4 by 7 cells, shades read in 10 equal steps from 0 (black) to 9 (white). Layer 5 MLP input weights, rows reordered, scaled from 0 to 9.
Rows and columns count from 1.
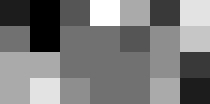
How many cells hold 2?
2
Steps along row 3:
same down same same up down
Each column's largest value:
6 8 5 9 6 6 8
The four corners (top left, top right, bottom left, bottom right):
1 8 6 1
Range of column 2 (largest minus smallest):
8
